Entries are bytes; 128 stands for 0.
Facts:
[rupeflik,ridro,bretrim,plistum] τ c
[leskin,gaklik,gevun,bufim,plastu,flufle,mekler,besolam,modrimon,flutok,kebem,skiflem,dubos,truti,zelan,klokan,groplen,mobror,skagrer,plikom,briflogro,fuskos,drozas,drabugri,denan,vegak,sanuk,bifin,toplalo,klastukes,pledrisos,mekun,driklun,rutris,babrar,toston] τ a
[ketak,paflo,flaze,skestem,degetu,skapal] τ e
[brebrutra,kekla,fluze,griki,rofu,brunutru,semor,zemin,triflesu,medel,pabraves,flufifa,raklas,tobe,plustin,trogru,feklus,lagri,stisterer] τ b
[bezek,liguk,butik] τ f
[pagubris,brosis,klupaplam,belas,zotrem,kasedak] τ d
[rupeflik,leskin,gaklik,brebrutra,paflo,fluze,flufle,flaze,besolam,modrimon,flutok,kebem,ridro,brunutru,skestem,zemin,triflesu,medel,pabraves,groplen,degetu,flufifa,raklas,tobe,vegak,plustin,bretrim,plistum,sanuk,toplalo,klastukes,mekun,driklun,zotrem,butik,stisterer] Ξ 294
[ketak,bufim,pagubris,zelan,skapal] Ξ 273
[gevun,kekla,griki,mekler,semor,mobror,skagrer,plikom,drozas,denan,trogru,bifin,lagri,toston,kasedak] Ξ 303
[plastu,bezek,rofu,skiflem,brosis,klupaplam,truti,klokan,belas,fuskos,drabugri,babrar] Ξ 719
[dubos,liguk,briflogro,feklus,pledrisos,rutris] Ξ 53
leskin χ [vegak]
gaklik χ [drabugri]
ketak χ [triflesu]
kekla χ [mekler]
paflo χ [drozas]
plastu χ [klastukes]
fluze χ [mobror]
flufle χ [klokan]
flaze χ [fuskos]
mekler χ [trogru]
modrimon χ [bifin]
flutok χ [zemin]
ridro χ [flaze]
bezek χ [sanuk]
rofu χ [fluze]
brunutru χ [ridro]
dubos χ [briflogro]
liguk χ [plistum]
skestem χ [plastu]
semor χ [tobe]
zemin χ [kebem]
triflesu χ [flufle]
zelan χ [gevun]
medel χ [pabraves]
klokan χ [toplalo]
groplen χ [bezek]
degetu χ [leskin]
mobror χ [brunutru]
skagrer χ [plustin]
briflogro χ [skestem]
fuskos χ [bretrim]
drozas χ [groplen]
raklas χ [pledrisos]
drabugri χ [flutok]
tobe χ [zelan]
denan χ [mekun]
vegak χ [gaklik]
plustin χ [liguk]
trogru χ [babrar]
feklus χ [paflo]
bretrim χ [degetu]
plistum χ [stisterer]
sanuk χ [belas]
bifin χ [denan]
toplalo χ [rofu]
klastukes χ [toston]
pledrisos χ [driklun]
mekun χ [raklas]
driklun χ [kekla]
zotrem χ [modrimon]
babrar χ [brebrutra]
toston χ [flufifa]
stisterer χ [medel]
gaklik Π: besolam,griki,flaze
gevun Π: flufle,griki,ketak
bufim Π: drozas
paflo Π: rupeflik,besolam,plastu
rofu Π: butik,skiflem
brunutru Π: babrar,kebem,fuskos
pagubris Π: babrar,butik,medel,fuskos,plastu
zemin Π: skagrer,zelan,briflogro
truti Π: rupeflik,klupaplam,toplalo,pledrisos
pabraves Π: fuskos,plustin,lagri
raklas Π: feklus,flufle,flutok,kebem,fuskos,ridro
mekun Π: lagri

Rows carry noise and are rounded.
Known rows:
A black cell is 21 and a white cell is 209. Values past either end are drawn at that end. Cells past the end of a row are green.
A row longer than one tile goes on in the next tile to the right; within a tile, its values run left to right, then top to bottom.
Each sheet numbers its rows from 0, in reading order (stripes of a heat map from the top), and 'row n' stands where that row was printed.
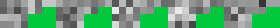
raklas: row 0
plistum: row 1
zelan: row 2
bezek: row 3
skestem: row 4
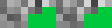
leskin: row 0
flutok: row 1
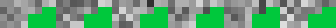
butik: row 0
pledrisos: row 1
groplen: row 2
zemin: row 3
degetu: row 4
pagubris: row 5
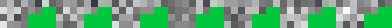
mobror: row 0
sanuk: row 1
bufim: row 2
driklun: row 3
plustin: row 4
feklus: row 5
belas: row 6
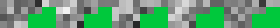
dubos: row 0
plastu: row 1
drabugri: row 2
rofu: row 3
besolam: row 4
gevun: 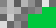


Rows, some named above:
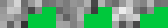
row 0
truti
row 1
flaze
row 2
bezek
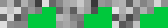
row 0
mobror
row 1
brunutru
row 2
skagrer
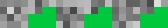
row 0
tobe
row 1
pabraves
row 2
rutris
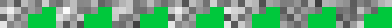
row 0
griki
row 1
belas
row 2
skiflem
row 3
griki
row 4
lagri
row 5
besolam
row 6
liguk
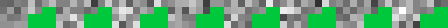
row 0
zotrem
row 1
paflo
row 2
drozas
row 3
brunutru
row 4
gevun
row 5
toston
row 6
rupeflik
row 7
belas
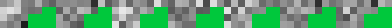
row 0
klokan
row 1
flufle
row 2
drozas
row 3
gaklik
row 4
skapal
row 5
toplalo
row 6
klastukes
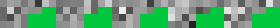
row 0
klastukes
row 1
brebrutra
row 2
flufifa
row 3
fuskos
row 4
plikom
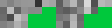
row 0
skestem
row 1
mekun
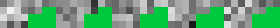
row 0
bezek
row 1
ridro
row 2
raklas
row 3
babrar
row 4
ketak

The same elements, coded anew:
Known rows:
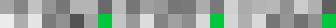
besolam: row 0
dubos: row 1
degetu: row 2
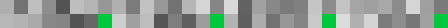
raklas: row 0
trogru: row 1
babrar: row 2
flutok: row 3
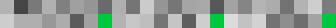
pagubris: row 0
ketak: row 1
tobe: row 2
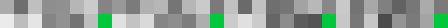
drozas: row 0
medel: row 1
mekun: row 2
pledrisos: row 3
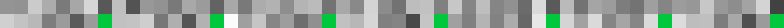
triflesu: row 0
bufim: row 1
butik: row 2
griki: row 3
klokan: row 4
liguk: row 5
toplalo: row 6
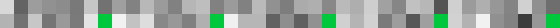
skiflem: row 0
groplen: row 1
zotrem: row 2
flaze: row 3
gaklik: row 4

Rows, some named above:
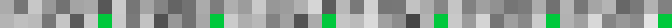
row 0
ketak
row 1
pledrisos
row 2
mobror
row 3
gevun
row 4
rutris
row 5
feklus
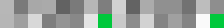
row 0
feklus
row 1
bezek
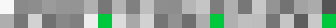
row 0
drabugri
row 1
plikom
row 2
ketak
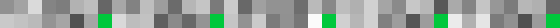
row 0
flufle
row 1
brebrutra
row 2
belas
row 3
flaze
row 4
besolam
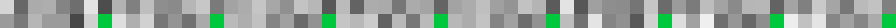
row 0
rofu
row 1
plikom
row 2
ridro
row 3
skapal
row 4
ridro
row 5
truti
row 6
rupeflik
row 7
skestem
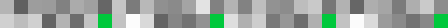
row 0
zelan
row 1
lagri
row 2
plikom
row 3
pabraves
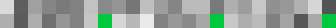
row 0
babrar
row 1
plistum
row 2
mobror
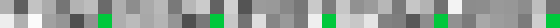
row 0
paflo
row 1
brunutru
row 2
plastu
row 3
zemin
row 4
fuskos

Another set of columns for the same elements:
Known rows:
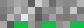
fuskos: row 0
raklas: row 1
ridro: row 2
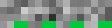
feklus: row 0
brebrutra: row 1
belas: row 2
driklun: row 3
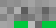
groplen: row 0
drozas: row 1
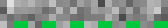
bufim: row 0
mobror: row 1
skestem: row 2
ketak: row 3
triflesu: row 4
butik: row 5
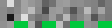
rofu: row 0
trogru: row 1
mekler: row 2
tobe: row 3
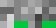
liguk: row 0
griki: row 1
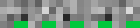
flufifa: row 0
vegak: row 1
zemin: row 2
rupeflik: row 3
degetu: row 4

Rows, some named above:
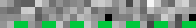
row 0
feklus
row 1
raklas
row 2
drabugri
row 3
mekun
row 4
ketak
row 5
pagubris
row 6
pabraves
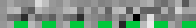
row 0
rupeflik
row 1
truti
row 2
rupeflik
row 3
zotrem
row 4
lagri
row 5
pledrisos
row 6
skapal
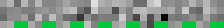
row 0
klokan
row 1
babrar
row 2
rupeflik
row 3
bufim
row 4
rutris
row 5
pabraves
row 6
ridro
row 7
skiflem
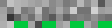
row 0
paflo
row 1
plikom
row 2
flaze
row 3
skapal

